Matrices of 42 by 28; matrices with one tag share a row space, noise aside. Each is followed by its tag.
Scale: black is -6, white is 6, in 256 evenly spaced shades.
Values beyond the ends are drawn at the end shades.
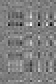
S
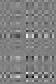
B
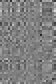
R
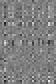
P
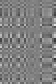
R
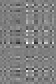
B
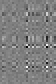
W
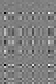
P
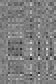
S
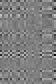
R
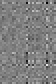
W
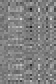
S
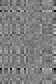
R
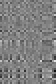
R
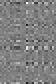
B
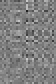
B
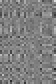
R
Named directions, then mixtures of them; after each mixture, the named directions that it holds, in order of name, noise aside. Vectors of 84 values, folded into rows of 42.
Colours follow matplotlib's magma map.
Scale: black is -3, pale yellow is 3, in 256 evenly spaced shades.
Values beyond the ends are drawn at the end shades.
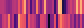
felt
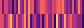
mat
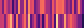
mat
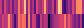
felt, mat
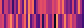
mat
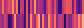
felt, mat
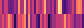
felt, mat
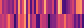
felt, mat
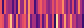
mat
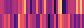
felt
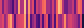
felt, mat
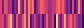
mat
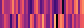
felt, mat
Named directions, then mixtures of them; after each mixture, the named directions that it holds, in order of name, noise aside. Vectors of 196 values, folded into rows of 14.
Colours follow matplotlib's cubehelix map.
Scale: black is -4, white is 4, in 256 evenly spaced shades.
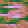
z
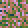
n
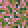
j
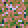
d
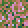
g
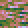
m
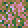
d, g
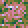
d, z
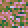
g, j, m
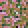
j, n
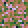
d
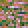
g, m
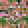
j, n, z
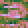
z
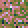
d, j, m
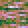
m, z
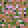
d, j
